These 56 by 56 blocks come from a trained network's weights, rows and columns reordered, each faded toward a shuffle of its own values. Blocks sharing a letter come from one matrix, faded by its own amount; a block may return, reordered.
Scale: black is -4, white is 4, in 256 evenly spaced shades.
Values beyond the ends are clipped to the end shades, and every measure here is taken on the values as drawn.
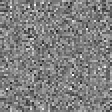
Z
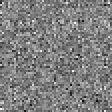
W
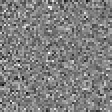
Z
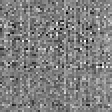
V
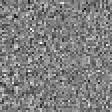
Z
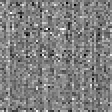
V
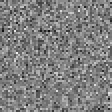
W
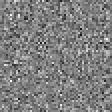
Z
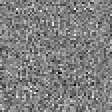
Z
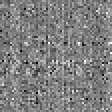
V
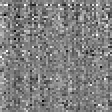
V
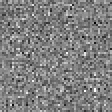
Z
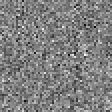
W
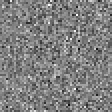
W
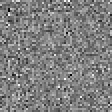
Z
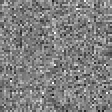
Z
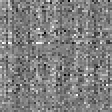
V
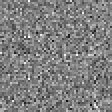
W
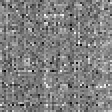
V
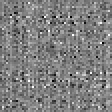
V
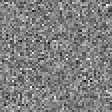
W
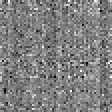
V
